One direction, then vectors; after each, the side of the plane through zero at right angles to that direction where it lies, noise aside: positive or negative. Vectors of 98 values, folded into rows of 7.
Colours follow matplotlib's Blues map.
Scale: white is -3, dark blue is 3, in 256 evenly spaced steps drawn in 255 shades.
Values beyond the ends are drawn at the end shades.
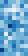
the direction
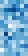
negative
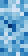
positive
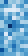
positive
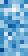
positive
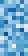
negative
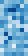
negative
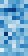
negative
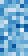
positive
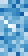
negative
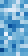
positive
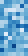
positive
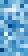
positive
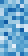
negative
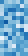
negative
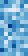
positive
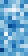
positive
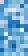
positive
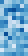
negative
